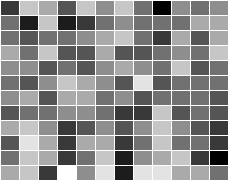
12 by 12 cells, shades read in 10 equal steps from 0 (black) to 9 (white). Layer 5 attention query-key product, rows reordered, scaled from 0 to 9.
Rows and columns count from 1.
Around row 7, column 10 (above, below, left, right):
4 3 4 4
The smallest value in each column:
2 1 2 1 2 4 1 2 0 3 2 0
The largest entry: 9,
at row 12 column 4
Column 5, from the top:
7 2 5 3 3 6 6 5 3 6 4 5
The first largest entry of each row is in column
2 3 7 3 10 8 2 9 2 2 2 4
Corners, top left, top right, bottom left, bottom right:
2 5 6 4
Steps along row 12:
up down up down up down up same down same down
